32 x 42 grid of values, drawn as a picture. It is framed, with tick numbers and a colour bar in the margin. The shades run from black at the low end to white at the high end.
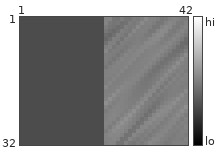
The table splits into one row of 2 panels. Panel 1,1: low, flat. Panel 1,2: middling, slanting up to the right, faint in contrast.
